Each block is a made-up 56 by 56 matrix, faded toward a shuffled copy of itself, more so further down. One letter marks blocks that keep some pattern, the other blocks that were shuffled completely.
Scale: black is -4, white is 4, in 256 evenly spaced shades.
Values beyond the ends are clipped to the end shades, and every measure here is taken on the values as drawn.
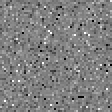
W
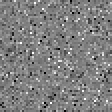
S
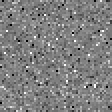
W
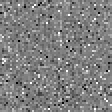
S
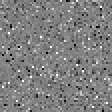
S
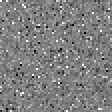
W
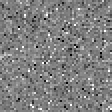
S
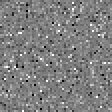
W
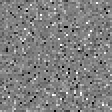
W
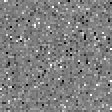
W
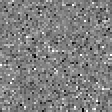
W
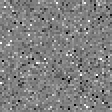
S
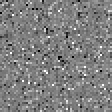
W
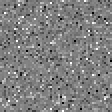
W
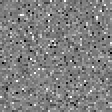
W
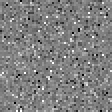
W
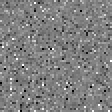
W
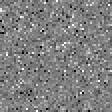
W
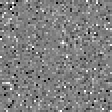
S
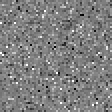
W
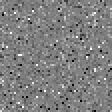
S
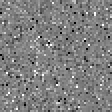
W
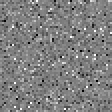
W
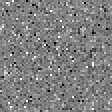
S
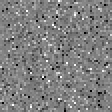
W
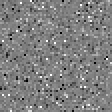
W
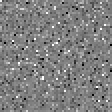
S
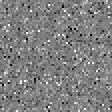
W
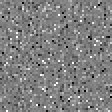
S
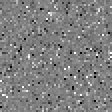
W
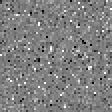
S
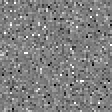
W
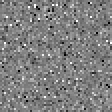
W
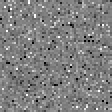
W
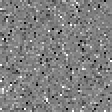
W
